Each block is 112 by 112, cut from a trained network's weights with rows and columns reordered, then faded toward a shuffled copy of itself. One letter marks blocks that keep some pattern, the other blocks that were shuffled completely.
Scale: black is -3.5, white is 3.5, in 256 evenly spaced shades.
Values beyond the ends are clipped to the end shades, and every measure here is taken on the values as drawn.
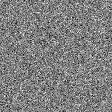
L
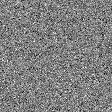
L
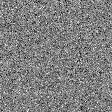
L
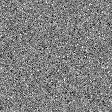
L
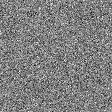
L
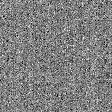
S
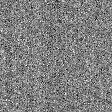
S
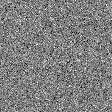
L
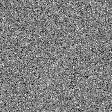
L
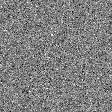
L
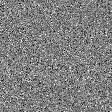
L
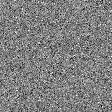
L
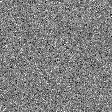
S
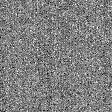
S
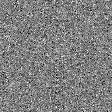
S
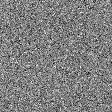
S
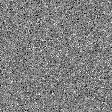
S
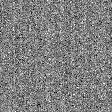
S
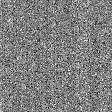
S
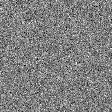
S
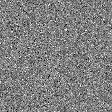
L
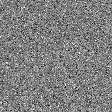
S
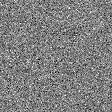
L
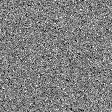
L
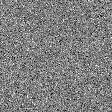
L
